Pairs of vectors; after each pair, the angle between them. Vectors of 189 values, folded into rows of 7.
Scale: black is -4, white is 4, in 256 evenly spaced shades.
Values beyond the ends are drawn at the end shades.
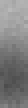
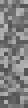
orthogonal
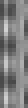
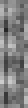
nearly opposite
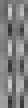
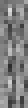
nearly parallel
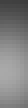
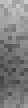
nearly opposite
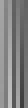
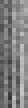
nearly opposite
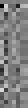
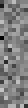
partly aligned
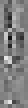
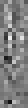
nearly opposite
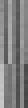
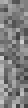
partly aligned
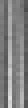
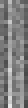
nearly parallel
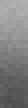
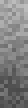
nearly parallel
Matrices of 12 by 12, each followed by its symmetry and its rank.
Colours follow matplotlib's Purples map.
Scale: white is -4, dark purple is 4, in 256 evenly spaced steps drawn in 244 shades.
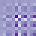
symmetric, rank one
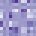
antisymmetric, rank two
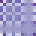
symmetric, rank one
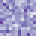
neither, full rank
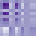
neither, rank one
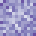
symmetric, full rank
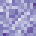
symmetric, full rank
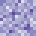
symmetric, full rank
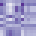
neither, rank two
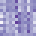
neither, rank two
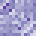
symmetric, full rank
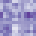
antisymmetric, rank two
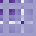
symmetric, rank one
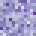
neither, full rank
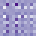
antisymmetric, rank two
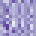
neither, rank two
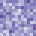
neither, full rank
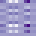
neither, rank one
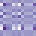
neither, rank one
